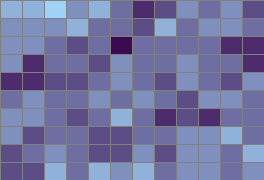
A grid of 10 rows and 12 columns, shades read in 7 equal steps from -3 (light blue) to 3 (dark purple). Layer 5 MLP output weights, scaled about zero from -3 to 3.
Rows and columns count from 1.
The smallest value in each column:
-2 -2 -3 -2 -2 -2 -2 -2 -1 -1 -2 -2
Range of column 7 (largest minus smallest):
4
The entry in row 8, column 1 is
-1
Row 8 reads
-1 1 0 0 1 1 0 0 -1 -1 -2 0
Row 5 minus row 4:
3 0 1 1 -1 0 0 1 0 0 1 -3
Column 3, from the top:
-3 -1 0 0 1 0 0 0 -1 -2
